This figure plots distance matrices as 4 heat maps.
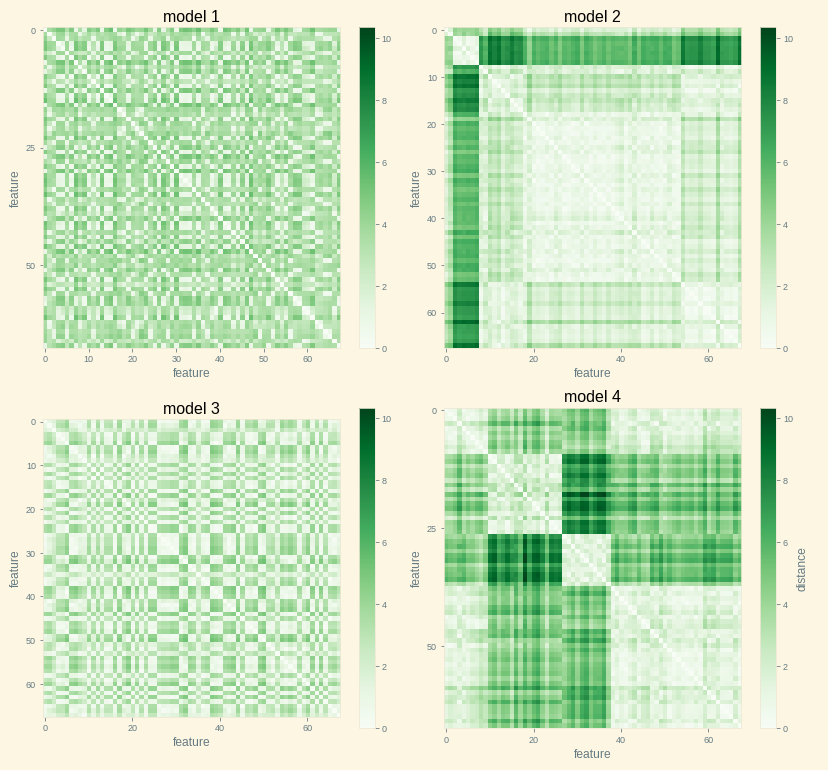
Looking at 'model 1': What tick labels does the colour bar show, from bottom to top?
0, 2, 4, 6, 8, 10
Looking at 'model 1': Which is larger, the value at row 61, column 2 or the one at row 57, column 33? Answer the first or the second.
the second
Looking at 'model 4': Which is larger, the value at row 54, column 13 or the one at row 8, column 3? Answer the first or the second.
the first
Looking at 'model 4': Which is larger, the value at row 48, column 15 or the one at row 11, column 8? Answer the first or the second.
the second
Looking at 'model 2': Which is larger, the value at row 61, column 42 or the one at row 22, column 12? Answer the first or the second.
the second
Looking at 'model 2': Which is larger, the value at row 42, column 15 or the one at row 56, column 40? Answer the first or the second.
the first
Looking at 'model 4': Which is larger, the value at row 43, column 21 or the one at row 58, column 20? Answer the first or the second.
the first
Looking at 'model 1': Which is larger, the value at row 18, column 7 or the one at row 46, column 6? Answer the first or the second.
the first
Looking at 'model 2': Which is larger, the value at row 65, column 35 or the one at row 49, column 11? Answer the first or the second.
the second
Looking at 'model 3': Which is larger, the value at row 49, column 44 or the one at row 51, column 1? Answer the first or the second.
the first
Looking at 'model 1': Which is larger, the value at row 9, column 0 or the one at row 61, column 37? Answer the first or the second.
the second
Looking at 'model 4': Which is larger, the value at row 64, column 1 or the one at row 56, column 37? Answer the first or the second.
the second
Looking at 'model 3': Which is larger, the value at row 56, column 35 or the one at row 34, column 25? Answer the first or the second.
the second
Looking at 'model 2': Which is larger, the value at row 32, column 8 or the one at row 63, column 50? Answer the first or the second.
the first
